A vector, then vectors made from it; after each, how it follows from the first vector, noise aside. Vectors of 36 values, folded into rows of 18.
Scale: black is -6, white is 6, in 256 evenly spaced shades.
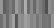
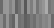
negated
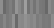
shrunk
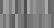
negated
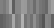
wrapped around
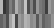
scaled up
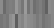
shrunk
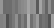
reversed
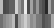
scaled up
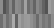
copied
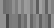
reversed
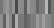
negated
